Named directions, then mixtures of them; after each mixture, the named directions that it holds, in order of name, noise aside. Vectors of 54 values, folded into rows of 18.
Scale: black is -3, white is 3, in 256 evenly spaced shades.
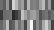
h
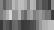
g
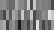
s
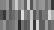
h, s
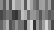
h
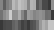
g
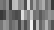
h, s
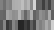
g, s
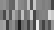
s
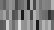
s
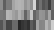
g, s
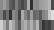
g, s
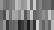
g, s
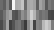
g, h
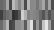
h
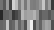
h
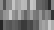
g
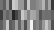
h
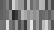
h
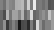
g, s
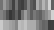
g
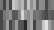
g, h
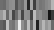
s
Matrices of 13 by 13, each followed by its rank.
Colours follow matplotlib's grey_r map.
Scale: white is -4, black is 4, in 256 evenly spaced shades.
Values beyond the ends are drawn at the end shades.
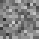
full rank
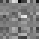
two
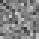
full rank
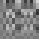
two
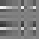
one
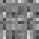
two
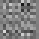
two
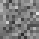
full rank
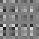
one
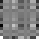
one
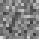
full rank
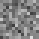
full rank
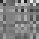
two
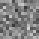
full rank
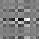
one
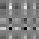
one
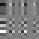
one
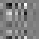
one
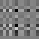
one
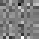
two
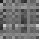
two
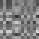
two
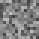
full rank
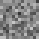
full rank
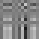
one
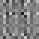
two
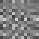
two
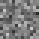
full rank
